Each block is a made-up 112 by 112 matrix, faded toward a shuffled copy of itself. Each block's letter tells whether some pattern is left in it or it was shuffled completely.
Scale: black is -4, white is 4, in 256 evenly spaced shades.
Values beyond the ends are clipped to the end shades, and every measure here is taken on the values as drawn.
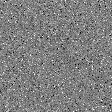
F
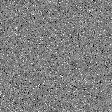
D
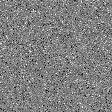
F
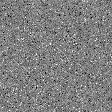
F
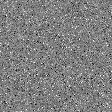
D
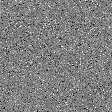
F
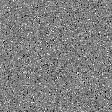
D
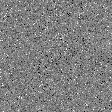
F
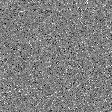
D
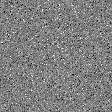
F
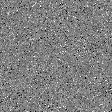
D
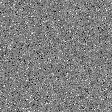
F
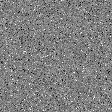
F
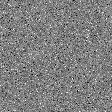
F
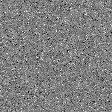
F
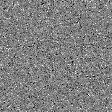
D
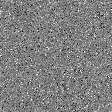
F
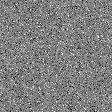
F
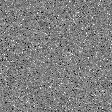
F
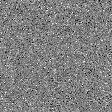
D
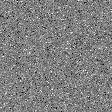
F
